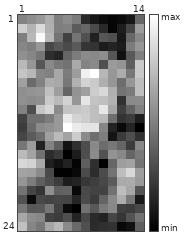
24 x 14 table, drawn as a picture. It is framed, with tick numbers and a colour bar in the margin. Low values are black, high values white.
Grain: blotchy. Ninth with the lowest average: bottom middle. Ninth with the highest average: centre. Odd rows or columns: none.
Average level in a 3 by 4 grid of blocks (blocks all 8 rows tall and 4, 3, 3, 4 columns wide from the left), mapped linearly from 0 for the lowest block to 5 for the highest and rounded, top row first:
4 3 3 2
3 4 5 2
3 0 1 3
